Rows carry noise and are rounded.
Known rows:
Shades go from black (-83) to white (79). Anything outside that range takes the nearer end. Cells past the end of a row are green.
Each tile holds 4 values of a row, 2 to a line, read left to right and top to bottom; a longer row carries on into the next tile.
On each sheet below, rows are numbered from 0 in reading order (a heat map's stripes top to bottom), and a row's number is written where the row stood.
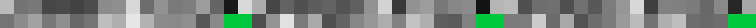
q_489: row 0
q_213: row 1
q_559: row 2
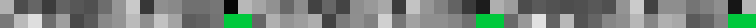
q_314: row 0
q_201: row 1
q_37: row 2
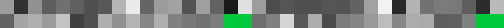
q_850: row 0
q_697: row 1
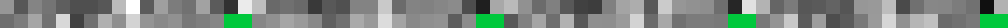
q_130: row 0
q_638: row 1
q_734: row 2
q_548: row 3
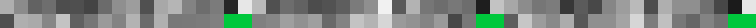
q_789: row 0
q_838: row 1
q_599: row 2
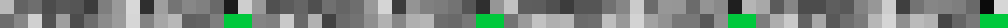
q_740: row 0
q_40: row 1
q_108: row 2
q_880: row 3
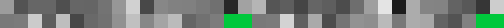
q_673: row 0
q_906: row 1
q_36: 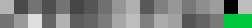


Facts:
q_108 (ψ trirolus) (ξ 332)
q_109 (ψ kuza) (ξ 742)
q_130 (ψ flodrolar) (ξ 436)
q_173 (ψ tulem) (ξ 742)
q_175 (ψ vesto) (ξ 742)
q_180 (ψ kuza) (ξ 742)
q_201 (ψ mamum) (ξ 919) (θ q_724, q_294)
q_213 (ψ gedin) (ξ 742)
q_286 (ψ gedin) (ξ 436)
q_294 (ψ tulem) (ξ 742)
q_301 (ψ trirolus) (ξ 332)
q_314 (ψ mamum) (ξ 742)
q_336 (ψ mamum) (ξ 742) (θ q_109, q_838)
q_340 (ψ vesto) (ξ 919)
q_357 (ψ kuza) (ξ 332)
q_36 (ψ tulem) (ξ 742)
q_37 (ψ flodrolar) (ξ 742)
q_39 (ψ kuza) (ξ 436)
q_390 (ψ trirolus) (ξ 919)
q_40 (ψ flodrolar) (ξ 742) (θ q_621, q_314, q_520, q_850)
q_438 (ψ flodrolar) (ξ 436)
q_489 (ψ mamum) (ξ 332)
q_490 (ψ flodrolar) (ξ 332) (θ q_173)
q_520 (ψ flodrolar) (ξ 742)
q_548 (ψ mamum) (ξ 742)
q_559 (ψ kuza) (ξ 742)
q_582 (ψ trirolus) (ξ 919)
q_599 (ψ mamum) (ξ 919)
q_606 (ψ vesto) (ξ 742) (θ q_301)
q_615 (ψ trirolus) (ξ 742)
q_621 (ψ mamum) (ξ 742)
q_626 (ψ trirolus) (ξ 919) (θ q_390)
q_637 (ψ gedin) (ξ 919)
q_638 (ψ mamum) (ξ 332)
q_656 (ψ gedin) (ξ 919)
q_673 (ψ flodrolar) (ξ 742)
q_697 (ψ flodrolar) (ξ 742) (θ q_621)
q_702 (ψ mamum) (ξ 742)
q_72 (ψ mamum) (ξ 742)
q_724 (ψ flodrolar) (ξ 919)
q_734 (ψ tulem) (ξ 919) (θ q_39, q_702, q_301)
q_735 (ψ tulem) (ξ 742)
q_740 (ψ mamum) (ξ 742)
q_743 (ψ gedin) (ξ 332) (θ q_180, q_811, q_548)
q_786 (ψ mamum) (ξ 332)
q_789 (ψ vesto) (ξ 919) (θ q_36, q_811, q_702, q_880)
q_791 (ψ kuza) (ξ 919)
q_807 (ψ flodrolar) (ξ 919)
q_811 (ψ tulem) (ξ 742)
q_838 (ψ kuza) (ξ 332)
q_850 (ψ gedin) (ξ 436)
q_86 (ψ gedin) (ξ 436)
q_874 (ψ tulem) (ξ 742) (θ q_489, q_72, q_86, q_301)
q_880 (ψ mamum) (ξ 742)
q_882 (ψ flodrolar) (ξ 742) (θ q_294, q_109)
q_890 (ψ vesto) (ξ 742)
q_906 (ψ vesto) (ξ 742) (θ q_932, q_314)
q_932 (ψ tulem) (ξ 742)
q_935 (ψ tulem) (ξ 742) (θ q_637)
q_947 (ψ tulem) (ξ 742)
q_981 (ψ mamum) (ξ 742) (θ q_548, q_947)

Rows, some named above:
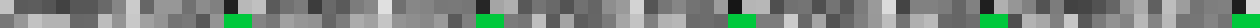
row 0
q_108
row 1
q_357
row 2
q_180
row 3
q_559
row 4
q_807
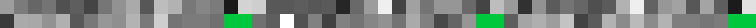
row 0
q_656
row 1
q_935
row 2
q_850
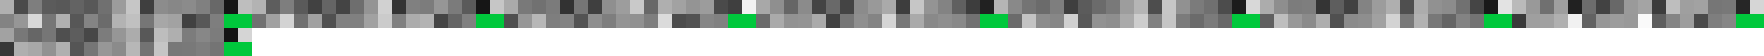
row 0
q_735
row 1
q_981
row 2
q_637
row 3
q_201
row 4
q_724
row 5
q_599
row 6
q_626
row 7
q_656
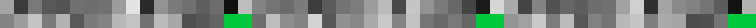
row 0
q_109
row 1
q_724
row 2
q_294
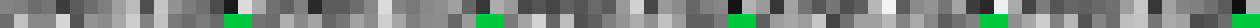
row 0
q_724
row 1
q_490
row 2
q_520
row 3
q_286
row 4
q_294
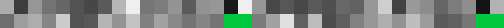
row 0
q_39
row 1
q_520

